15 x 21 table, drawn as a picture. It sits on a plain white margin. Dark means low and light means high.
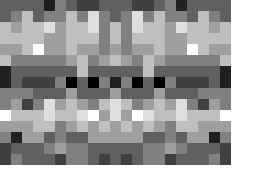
No overall slope runs across the table. The left and right halves mirror each other. No seam splits the table. The centre is the roughest part. Stripes running across repeat 2 times from top to bottom.
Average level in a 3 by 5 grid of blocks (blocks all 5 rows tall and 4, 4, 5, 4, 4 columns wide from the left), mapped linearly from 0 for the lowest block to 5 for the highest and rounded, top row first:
54445 | 02120 | 34443
